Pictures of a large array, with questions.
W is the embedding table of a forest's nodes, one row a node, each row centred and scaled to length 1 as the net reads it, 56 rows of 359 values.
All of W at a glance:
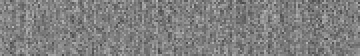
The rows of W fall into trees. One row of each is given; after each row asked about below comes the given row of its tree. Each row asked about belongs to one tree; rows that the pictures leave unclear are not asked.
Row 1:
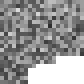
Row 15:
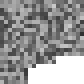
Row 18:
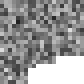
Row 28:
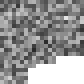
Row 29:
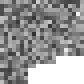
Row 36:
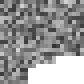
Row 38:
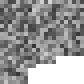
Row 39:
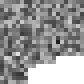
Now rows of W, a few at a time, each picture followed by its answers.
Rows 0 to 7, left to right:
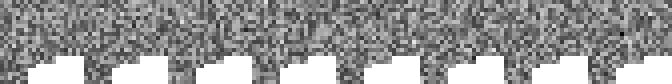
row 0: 1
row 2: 15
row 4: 29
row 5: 39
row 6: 39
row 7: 39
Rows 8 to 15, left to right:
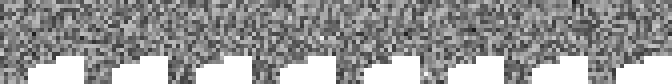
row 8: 39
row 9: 15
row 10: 1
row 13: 28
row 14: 1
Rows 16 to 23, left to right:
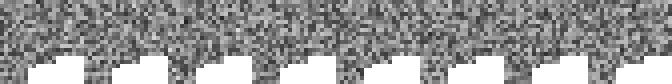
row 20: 15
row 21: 15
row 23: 28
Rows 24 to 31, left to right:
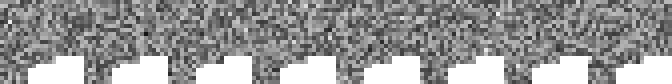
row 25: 18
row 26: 39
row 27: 36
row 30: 29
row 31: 1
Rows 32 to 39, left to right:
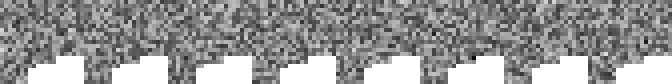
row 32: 18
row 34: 36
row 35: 15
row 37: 15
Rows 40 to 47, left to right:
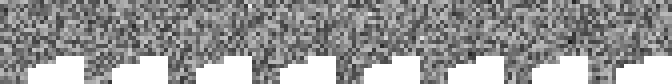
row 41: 38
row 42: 1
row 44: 1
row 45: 15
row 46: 1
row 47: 15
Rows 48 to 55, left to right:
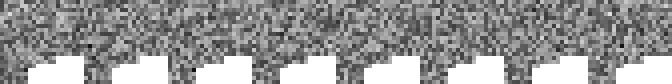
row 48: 36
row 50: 28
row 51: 1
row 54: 29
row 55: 38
